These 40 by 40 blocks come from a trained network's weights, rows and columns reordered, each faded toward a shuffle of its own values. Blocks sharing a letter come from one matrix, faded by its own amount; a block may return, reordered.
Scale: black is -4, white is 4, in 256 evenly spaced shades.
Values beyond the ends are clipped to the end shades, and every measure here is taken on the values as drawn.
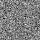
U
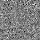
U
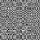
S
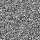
U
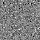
U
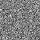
U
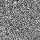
U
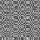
S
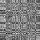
S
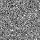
U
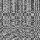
S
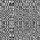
S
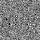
U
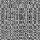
S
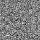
U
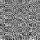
S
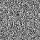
U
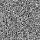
U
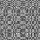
S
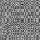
S
